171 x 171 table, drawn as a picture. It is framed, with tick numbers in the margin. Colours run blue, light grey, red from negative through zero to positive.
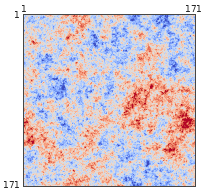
There are no regular stripes. The middle right is the ninth with the highest average. The histogram is bell-shaped. Neither half mirrors the other.
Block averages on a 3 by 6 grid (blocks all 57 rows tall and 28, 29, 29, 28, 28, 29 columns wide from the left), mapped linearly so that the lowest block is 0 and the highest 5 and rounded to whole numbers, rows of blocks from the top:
1 3 2 0 2 0 / 2 1 2 4 5 5 / 3 3 3 1 1 4
